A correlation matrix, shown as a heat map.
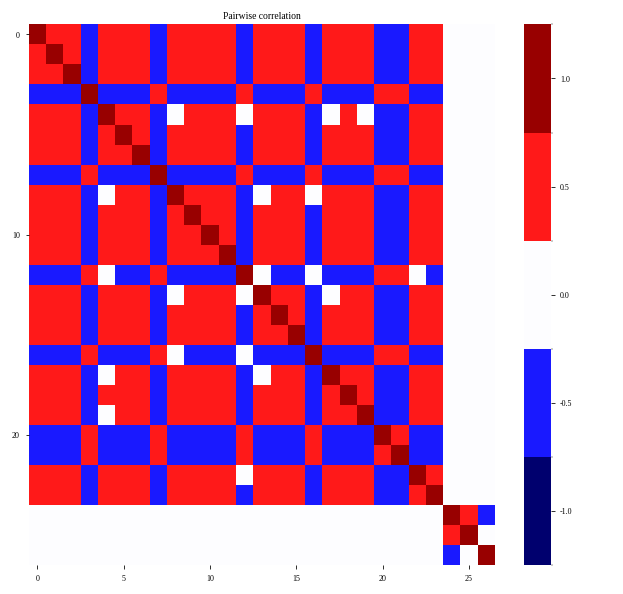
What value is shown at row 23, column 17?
0.5
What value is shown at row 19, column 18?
0.5
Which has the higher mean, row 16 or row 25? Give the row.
25
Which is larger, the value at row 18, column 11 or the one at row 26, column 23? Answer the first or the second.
the first
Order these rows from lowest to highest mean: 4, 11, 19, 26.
26, 4, 19, 11
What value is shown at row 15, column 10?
0.5
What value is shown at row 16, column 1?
-0.5
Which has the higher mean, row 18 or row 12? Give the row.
18
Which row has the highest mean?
22
